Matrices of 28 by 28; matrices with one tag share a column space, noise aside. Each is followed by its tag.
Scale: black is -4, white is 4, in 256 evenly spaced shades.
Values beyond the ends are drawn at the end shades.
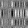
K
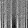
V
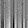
V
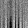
V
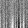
V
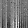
V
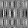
K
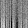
V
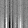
V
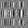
K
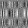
K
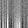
V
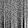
V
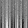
V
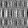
K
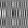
K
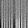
V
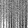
V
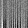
V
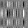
K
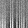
V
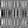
K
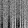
V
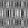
K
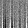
V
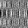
K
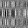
K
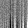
V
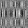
K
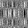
K
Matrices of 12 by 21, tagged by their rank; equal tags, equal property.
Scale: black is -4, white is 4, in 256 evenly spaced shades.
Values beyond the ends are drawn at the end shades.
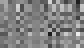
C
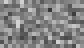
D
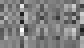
C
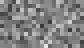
D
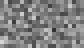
D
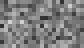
D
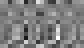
C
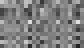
C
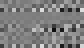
C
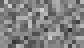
D
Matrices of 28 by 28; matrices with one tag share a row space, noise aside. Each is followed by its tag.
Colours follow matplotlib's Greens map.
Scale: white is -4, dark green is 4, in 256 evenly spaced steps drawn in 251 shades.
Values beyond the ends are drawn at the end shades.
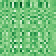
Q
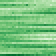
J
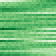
J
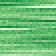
J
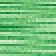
J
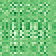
Q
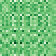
Q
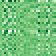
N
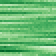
J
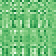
Q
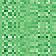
N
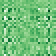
N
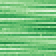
J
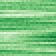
J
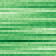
J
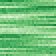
J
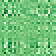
N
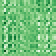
N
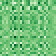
Q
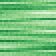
J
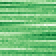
J
